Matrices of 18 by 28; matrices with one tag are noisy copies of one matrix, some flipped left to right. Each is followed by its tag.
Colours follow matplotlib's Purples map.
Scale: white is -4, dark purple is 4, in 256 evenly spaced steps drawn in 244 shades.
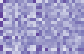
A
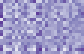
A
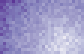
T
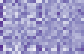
A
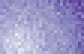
T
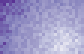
T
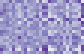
A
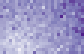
T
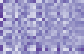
A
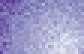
T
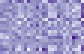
A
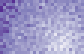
T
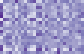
A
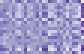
A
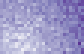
T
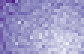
T
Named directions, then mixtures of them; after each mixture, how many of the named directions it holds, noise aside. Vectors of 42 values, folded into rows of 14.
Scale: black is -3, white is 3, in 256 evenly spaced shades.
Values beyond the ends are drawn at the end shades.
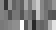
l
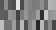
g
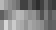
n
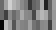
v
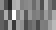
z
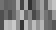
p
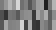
three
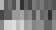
three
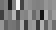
two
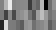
two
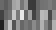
three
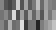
three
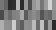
three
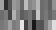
two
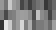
three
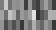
two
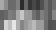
two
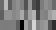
one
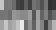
two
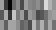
three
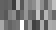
two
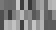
one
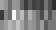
two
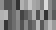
three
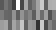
three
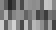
two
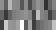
three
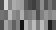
two
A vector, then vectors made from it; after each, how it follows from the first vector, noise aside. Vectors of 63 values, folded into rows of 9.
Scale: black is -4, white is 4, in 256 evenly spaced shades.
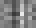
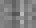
shrunk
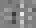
partly zeroed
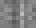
shrunk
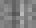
shrunk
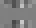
partly zeroed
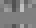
partly zeroed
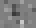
partly zeroed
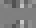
partly zeroed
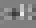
partly zeroed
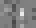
partly zeroed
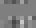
partly zeroed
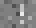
partly zeroed
